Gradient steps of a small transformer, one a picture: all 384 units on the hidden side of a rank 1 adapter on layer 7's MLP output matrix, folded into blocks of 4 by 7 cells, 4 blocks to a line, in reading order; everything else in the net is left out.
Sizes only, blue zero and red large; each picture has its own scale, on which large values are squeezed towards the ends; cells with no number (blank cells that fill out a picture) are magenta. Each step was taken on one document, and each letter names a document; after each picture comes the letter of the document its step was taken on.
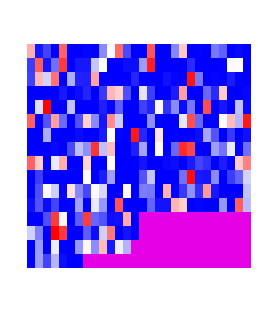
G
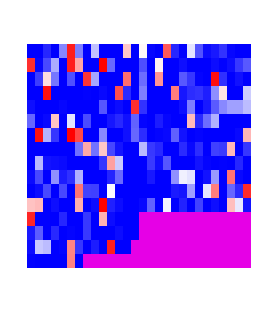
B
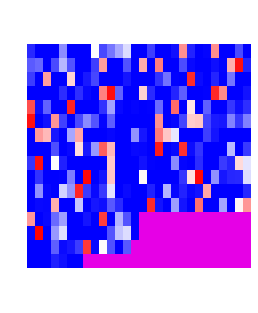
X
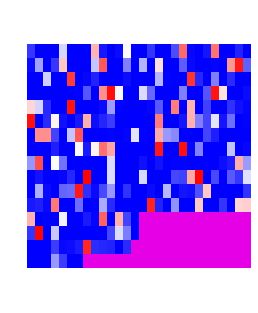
X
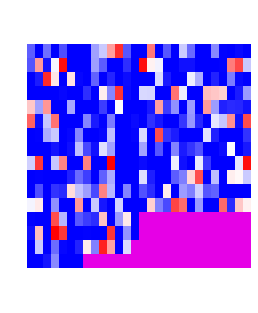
G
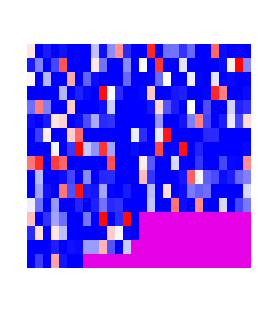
X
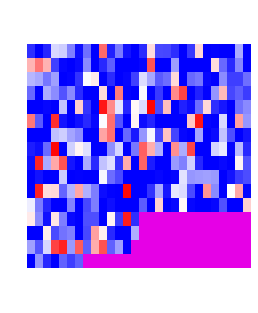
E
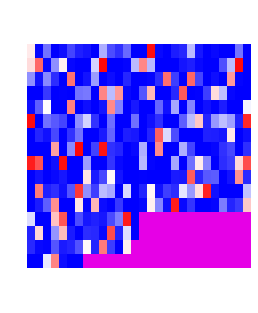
G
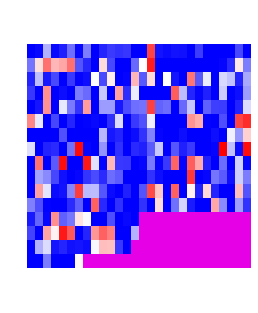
E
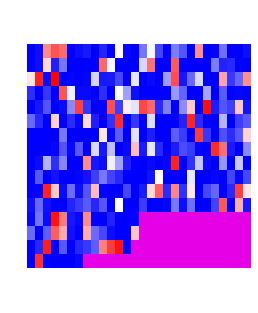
E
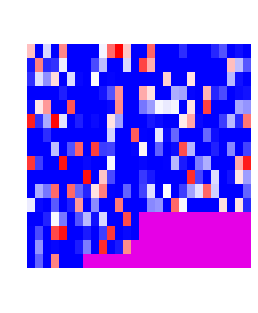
G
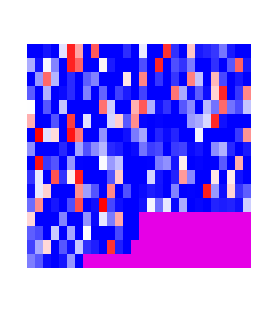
B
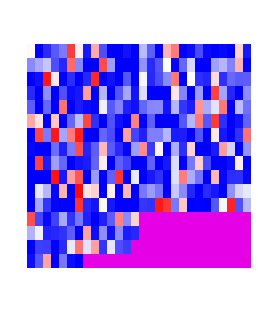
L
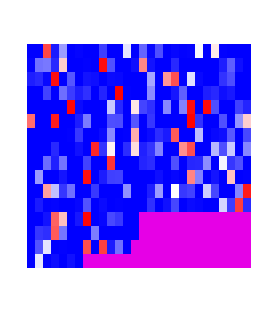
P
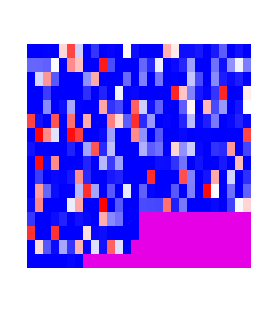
B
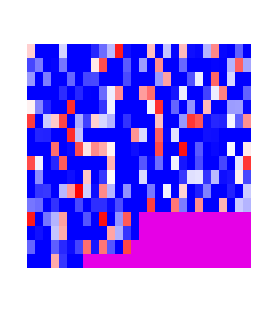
X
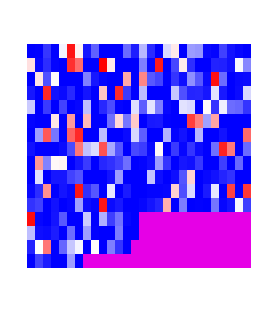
B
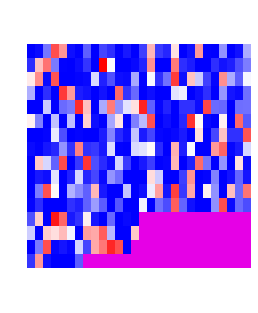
E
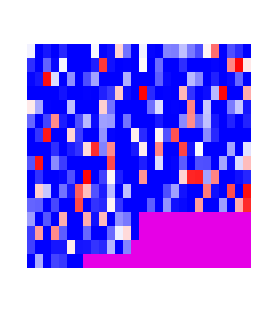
X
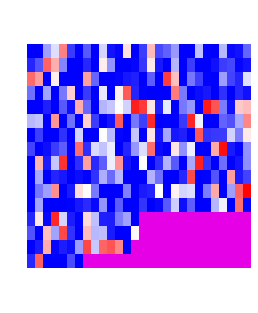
E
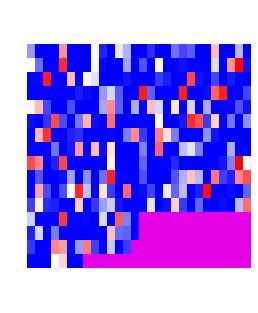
X
